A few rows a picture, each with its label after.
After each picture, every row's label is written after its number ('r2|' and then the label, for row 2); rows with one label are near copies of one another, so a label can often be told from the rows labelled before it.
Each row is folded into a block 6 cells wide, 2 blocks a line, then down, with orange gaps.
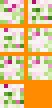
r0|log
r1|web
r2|web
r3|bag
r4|bag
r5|bag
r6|web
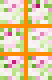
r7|log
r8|bag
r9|bag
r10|log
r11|log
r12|log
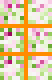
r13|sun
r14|log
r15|bag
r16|sun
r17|bag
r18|log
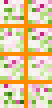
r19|web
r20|log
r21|bag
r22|log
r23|log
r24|log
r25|web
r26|sun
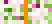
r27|web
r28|bag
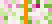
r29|sun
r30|bag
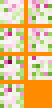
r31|log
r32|sun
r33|bag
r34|sun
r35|bag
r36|web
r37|bag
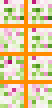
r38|web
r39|web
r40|sun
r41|web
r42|bag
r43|web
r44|log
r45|sun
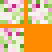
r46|log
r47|bag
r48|sun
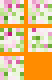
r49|sun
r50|sun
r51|bag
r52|web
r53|sun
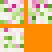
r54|log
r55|sun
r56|web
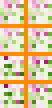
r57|sun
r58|sun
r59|sun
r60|sun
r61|web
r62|sun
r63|web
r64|sun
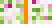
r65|bag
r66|web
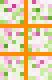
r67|log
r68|web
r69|sun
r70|bag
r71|sun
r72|log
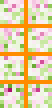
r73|log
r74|sun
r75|sun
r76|log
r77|web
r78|log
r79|bag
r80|bag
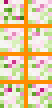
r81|web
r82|log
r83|log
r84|bag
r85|log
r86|log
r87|bag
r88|log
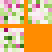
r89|sun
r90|bag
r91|web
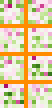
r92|bag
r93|log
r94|sun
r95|web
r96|bag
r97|web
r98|web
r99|sun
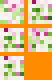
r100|log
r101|web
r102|web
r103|sun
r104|web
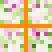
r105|log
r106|bag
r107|sun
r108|sun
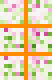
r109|log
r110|bag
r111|web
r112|sun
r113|web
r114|sun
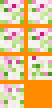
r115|log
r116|log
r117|log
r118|log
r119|sun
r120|web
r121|sun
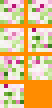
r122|log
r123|log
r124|log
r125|web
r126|sun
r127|bag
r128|web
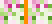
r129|sun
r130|sun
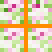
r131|log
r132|bag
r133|log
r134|log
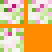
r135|log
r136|log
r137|bag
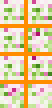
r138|web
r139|web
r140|web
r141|bag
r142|web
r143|web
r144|log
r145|log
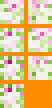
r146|log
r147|sun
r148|bag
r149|log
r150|bag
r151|sun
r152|bag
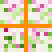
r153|log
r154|log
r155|web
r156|sun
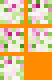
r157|log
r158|bag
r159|sun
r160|sun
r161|bag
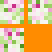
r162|log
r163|bag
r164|sun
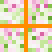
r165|log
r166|sun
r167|sun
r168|log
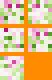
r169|sun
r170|bag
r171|web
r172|sun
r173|log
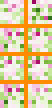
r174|log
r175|web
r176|sun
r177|bag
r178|bag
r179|bag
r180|sun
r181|sun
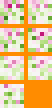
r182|sun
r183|sun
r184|sun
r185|log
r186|log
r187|log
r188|web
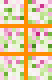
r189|web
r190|log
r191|sun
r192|sun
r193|sun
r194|log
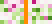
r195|log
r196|web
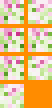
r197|sun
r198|log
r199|sun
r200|sun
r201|sun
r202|log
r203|log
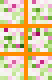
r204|log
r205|web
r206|web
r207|bag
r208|log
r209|log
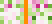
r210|bag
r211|sun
